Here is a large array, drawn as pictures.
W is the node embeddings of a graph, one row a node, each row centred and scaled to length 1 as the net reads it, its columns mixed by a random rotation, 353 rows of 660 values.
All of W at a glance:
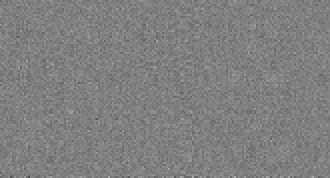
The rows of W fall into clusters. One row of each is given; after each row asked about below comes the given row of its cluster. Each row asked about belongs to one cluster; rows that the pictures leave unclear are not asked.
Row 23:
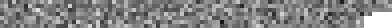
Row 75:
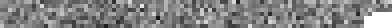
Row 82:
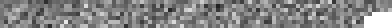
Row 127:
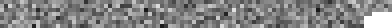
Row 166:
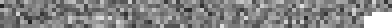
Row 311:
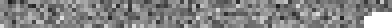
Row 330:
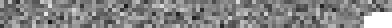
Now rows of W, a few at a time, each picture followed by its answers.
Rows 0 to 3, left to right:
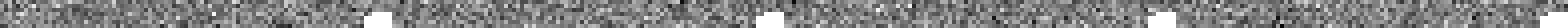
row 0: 127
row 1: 311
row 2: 311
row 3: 75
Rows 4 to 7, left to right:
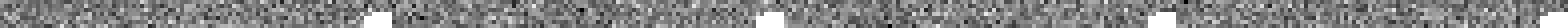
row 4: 82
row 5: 166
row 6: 75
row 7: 311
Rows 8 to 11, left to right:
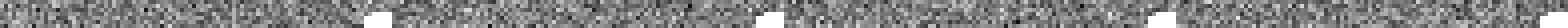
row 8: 127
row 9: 330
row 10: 330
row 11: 311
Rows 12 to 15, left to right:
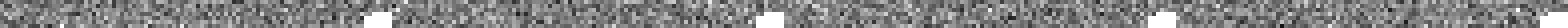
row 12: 82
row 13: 166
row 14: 23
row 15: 75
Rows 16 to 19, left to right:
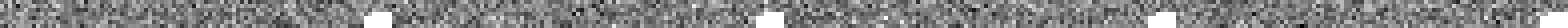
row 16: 127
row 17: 166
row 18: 166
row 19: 82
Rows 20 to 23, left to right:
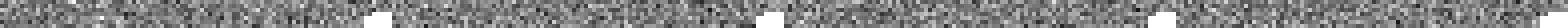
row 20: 166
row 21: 127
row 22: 127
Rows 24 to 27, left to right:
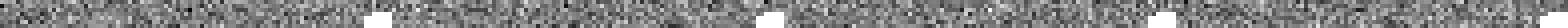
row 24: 166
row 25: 127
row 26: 23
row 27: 311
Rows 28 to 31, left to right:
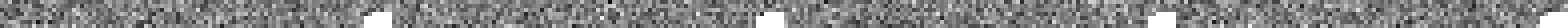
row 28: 330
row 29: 23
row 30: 75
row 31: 330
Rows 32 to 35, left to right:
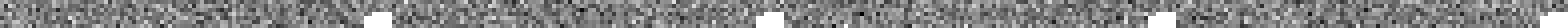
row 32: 127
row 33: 166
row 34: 82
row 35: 166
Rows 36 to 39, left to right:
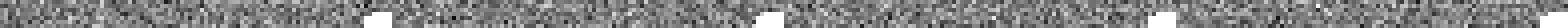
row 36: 166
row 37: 330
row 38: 23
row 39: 75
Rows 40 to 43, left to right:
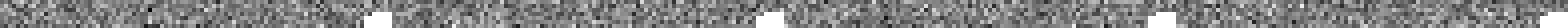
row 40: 23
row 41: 82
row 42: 75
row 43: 311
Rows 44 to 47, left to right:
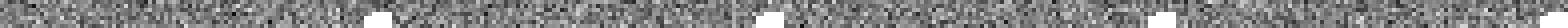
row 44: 311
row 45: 82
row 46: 23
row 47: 311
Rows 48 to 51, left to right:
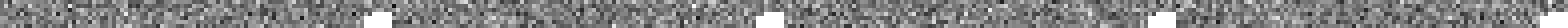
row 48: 23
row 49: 166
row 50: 23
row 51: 166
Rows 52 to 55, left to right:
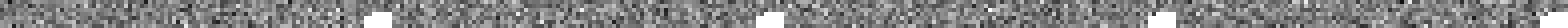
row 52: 311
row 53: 23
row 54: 23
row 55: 75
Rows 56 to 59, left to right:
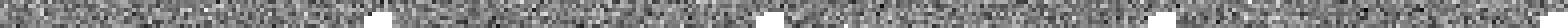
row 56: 23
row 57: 75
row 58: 82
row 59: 166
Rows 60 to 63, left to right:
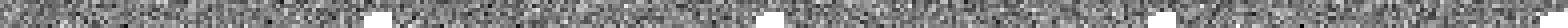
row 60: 82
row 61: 82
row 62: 311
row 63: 82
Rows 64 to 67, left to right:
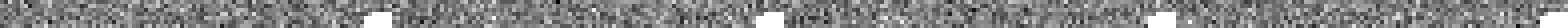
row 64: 330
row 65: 166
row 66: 166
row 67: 330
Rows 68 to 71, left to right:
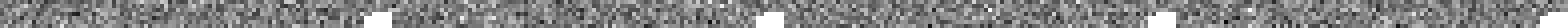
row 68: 82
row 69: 166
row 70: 23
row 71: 330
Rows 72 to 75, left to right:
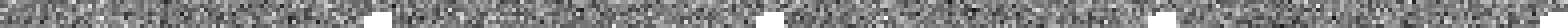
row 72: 166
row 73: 166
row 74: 166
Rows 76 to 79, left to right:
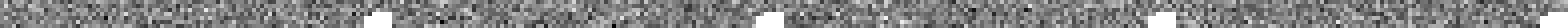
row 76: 23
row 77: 330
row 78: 166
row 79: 127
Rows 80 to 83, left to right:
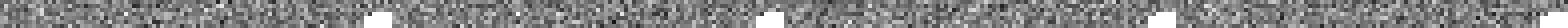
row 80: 23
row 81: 23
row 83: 23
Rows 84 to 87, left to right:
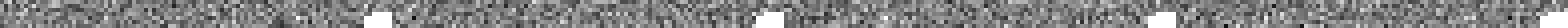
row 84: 127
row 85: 82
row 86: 166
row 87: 82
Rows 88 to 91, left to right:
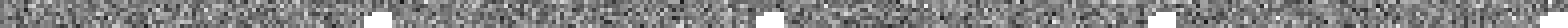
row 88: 23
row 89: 311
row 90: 75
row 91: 166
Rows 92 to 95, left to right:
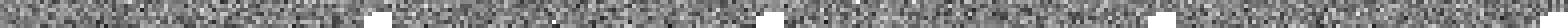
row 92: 75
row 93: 127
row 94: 166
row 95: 23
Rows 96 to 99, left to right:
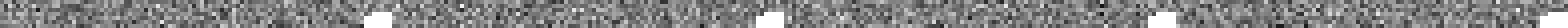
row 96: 127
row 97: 23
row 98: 23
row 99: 75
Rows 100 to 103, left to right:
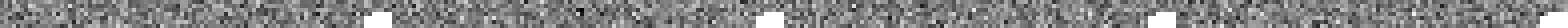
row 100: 23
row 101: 166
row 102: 23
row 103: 330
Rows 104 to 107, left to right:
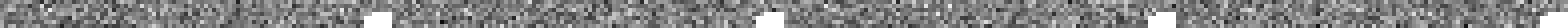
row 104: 75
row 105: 330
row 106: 75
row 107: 330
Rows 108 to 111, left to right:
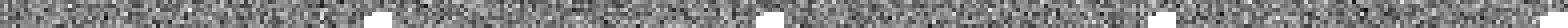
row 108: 23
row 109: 311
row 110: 23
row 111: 166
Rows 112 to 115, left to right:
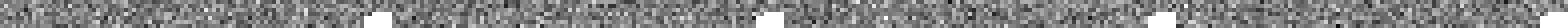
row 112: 23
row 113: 82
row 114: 166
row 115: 127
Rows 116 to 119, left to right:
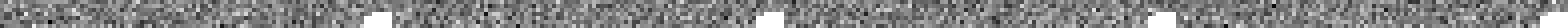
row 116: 330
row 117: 82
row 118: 311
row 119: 82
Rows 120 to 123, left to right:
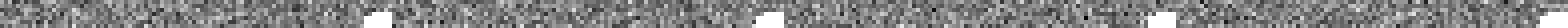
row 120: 330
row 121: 330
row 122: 23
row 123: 330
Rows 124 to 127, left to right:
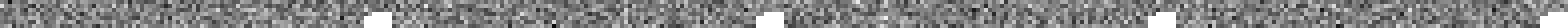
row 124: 311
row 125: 127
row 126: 166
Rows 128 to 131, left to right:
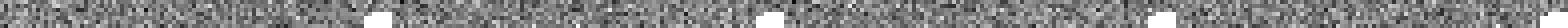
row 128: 127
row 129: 311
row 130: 311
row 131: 23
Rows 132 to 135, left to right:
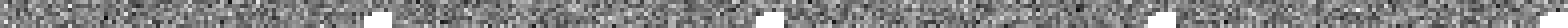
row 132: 23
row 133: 330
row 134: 330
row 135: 330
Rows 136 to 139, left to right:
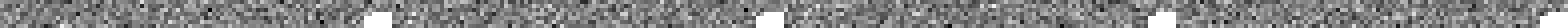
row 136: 82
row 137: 127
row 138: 127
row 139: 330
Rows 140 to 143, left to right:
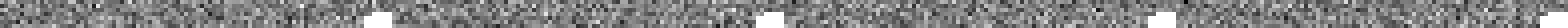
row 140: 166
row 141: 75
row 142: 311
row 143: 311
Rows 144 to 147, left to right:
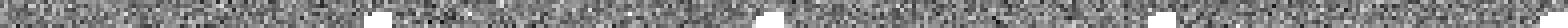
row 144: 23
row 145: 330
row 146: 311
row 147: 82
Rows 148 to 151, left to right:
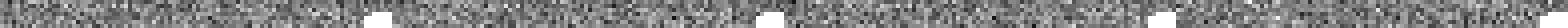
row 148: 311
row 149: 311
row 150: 311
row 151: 166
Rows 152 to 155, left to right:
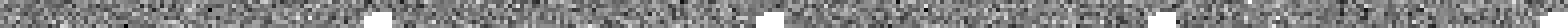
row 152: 82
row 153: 311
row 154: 75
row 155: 166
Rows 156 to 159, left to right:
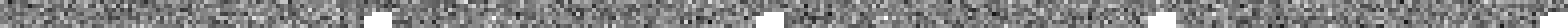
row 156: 311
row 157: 166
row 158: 166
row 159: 75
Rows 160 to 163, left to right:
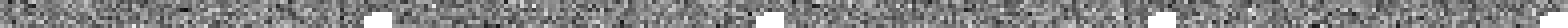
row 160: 311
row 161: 75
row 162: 311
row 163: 330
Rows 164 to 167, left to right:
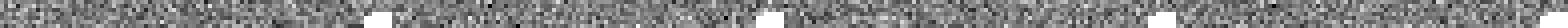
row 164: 127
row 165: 82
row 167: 82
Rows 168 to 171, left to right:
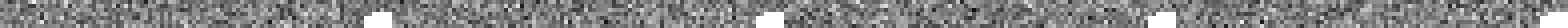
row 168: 311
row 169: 311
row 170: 166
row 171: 82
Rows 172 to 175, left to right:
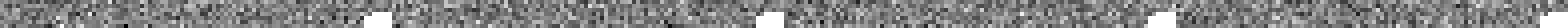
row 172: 82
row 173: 127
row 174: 330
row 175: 166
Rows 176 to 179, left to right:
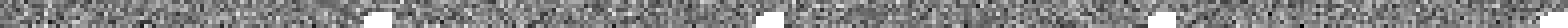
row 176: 330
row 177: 330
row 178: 127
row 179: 82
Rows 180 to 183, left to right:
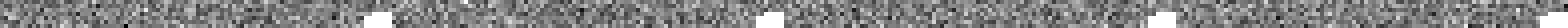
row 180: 82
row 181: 166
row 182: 23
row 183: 75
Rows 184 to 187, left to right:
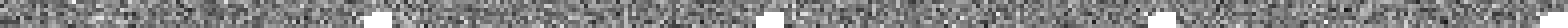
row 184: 166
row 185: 127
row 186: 127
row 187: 82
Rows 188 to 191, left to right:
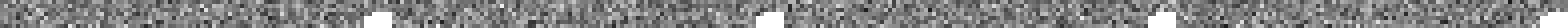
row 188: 23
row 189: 330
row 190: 127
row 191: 82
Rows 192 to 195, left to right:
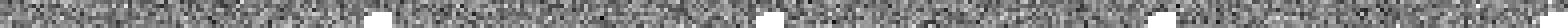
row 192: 311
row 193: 311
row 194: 330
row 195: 166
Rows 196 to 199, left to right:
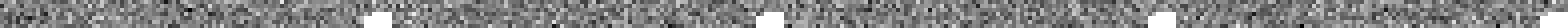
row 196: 166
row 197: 127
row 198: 127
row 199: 82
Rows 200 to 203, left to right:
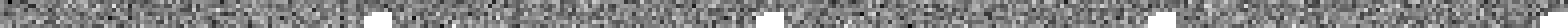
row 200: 311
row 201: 82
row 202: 82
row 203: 23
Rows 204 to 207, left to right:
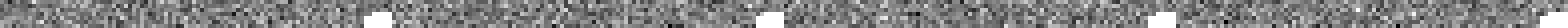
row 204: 311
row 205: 127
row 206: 166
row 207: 330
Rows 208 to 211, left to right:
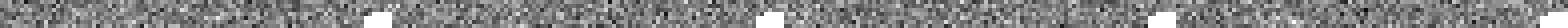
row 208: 330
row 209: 23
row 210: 127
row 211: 166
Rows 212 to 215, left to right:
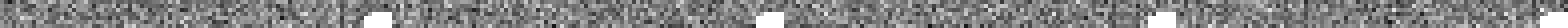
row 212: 311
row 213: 127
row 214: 23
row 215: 311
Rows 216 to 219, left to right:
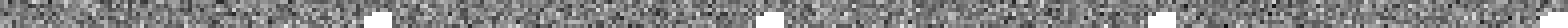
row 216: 311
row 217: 23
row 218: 23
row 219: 82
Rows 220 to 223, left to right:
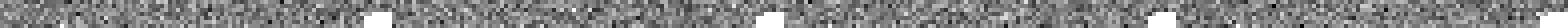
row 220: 82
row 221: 330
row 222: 330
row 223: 82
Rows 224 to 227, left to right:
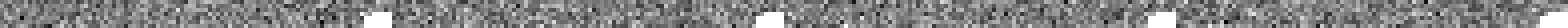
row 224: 82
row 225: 330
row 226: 82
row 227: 330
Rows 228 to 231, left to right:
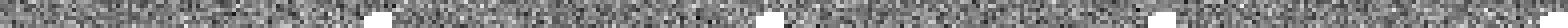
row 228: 311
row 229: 166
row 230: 127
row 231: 311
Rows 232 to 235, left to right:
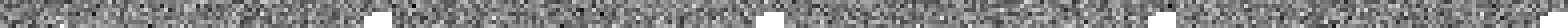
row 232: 82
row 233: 166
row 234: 311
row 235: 23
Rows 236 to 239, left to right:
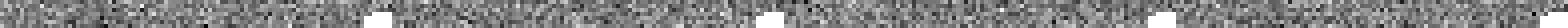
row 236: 75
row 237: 311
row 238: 311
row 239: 75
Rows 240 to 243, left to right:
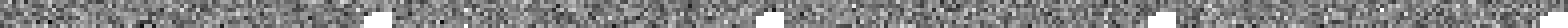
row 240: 330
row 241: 330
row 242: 23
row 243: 23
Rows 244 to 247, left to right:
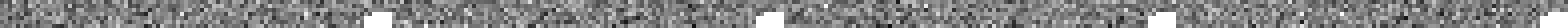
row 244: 23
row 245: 330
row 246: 75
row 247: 23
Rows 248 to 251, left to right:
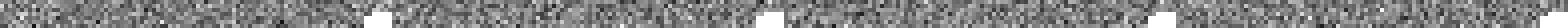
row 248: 127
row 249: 82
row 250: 82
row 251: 23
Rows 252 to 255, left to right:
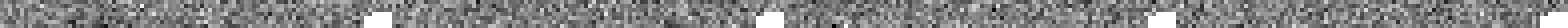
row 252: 75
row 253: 127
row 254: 82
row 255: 23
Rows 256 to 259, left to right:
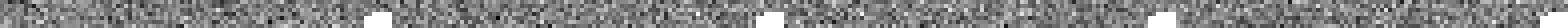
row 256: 311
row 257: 23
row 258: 330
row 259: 75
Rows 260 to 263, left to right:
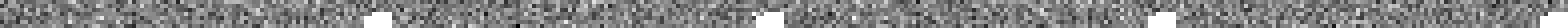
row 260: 166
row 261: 82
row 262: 166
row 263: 23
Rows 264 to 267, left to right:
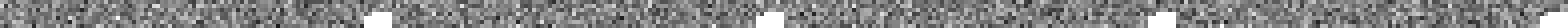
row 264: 127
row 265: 23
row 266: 23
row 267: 330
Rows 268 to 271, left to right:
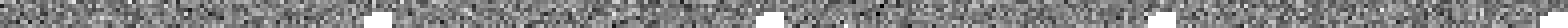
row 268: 166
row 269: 330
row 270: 82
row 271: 23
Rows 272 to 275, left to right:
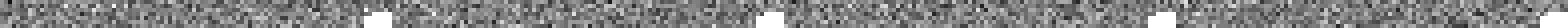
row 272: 311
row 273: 23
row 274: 311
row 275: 127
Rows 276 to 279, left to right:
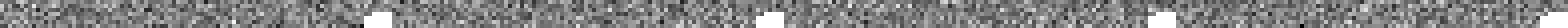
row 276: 127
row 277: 311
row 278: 311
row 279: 82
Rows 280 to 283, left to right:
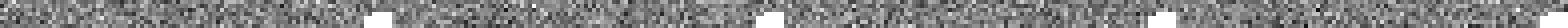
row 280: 166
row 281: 75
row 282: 23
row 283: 75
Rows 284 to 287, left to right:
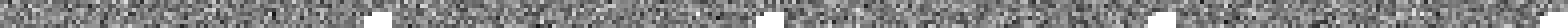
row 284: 23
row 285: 23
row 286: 330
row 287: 330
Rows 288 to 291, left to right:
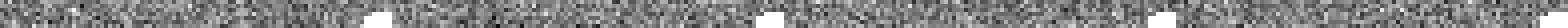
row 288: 330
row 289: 75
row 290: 311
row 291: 23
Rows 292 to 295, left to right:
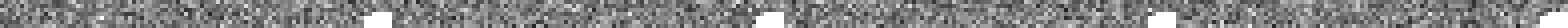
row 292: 166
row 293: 330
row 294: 311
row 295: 330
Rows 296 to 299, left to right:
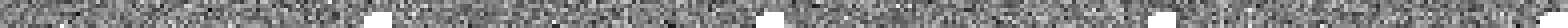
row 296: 82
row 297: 127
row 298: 311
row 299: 330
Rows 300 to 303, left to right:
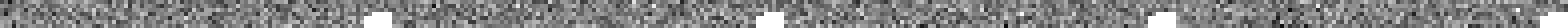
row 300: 311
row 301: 311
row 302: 330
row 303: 75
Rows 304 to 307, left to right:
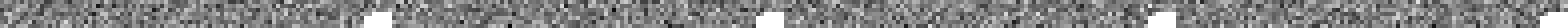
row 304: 82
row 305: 127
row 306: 330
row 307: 330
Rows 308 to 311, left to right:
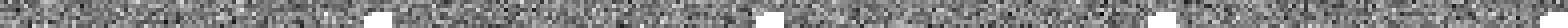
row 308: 330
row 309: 75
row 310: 23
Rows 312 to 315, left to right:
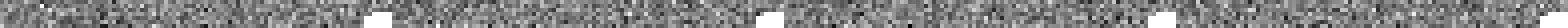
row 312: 75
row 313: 330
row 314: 82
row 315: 330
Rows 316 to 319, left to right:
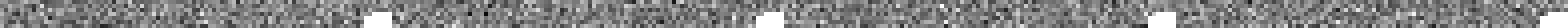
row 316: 75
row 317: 82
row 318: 127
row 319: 330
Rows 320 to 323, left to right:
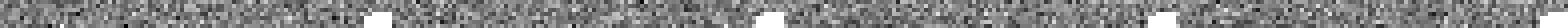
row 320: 82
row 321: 330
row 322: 75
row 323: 75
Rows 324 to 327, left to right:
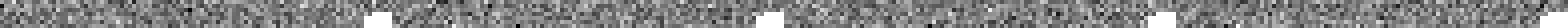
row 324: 166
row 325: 82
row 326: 23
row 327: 82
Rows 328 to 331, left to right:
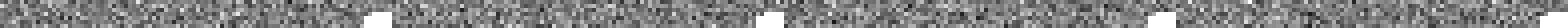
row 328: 330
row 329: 23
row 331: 166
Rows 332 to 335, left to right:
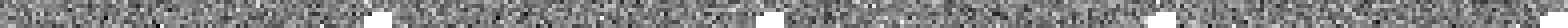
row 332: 23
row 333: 23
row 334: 166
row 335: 127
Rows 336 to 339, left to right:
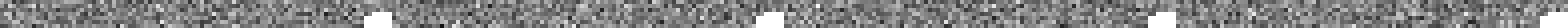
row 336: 127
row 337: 82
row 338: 127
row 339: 330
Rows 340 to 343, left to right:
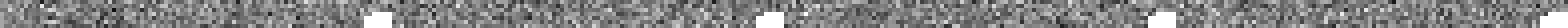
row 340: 75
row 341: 311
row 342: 127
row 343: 23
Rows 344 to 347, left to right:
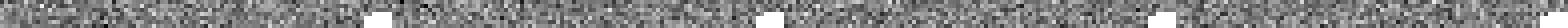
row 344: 75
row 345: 311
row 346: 127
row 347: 23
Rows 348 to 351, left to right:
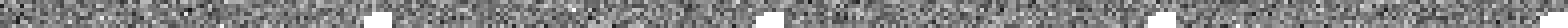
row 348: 166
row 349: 330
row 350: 330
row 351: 82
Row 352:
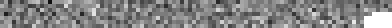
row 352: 311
